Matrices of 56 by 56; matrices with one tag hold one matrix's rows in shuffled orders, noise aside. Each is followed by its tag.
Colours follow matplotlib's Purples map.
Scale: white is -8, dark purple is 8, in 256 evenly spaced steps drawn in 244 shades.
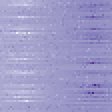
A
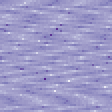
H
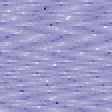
H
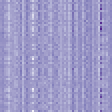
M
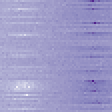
A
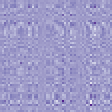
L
